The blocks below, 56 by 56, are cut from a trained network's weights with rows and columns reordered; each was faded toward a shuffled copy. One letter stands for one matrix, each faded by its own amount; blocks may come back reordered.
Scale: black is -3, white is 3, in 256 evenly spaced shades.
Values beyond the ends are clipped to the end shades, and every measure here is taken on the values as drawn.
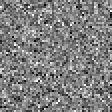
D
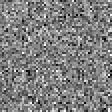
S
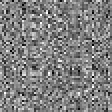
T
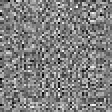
T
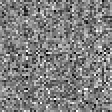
S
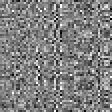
T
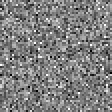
D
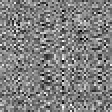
T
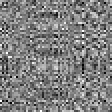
T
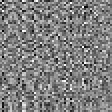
T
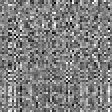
T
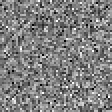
D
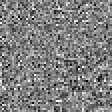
S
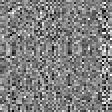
T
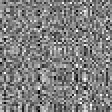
T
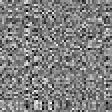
T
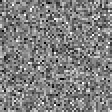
D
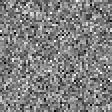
D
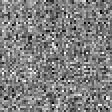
S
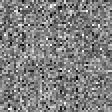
S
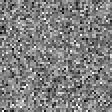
D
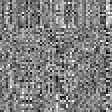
T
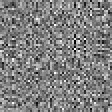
T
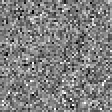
D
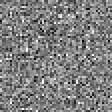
S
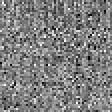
S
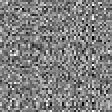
T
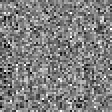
S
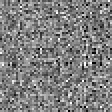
S
